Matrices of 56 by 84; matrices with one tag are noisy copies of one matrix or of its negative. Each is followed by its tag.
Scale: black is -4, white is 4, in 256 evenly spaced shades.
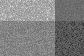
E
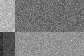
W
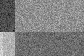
W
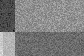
W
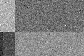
W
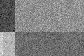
W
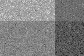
E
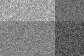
E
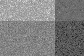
E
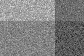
E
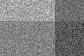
E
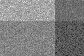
E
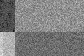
W
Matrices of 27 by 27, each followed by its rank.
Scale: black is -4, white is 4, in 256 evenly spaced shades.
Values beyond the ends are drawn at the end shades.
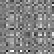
three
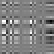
one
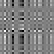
one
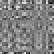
three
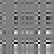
one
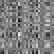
three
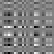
one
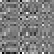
three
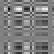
one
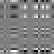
one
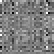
three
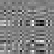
two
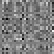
three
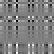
one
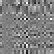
three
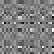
two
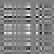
one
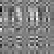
two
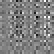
two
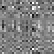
three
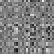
three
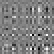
two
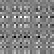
two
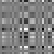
one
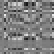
two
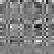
two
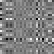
two
